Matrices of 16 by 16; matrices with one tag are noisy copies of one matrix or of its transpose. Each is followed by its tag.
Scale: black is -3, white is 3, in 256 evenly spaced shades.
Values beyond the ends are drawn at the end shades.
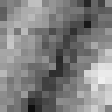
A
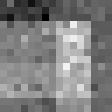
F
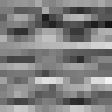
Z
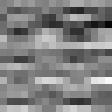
Z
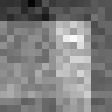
F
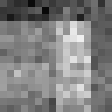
F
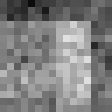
F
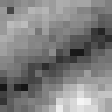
A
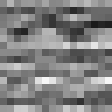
Z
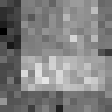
F
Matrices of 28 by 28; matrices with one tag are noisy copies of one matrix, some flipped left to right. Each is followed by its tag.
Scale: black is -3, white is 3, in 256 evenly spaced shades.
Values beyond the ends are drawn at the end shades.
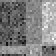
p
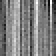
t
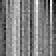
t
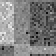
p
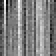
t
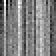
t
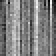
t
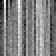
t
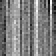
t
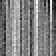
t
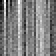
t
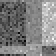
p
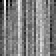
t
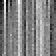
t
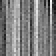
t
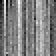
t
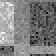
p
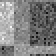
p
